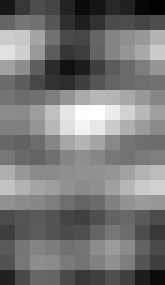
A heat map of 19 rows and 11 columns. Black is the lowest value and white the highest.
Slope: none. Stripes: horizontal, repeating 4 times. Roughest part: top left. Lone odd cells: none. Ninth with the highest average: centre.
